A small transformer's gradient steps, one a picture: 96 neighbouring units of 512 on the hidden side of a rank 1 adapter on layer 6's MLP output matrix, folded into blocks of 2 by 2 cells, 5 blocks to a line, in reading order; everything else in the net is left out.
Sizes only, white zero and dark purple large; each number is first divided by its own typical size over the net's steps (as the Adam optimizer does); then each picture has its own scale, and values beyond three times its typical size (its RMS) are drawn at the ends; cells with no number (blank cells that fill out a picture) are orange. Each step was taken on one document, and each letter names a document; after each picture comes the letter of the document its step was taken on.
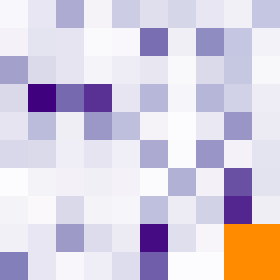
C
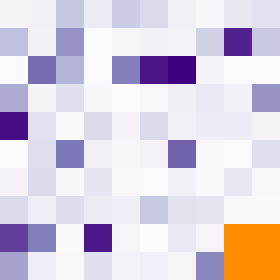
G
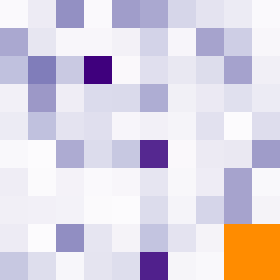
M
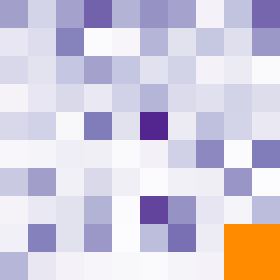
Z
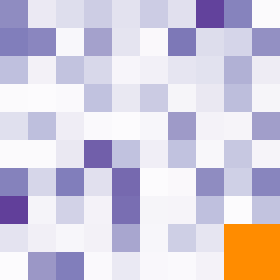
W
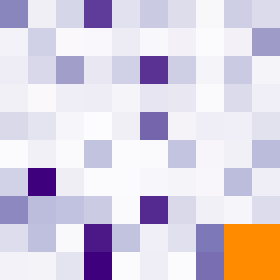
Z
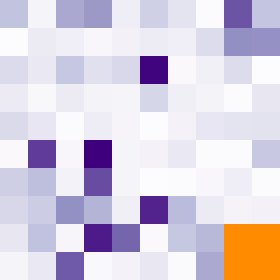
G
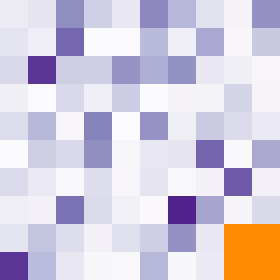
Z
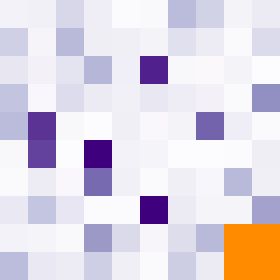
G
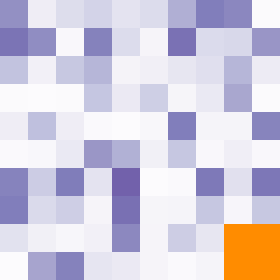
W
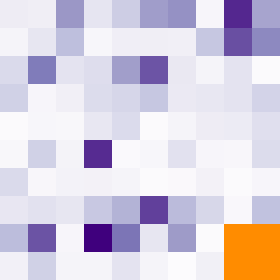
G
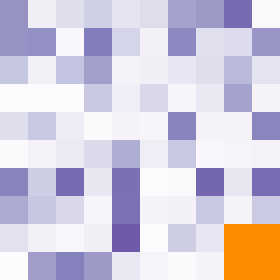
W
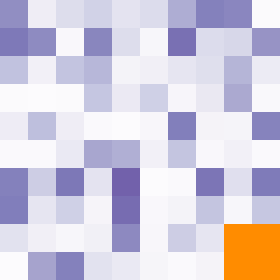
W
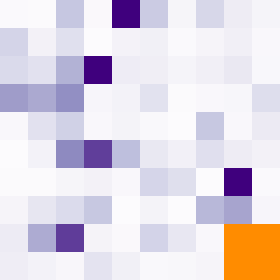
M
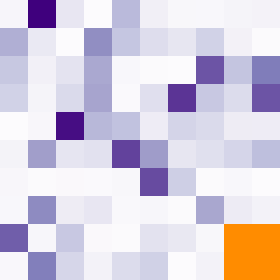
C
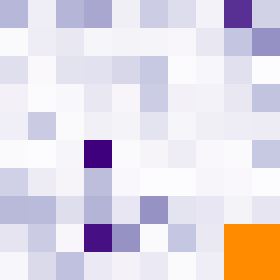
G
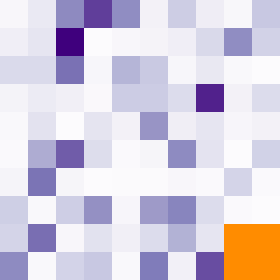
Z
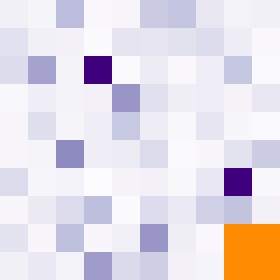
M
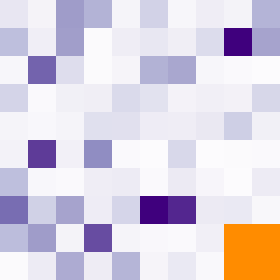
G
